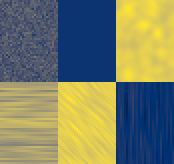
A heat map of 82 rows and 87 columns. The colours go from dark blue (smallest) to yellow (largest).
The table splits into 2 rows of 3 panels. Panel 1,1: low, fine-grained. Panel 1,2: very low, flat. Panel 1,3: very high, blotchy, faint in contrast. Panel 2,1: high, streaked across. Panel 2,2: very high, slanting down to the right, faint in contrast. Panel 2,3: very low, streaked downward, faint in contrast.
